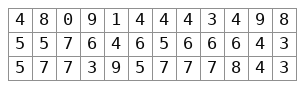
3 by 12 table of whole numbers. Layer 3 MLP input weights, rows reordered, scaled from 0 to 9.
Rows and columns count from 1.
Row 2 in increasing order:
3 4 4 5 5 5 6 6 6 6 6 7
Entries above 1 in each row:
10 12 12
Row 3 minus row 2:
0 2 0 -3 5 -1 2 1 1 2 0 0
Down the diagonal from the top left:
4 5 7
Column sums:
14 20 14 18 14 15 16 17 16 18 17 14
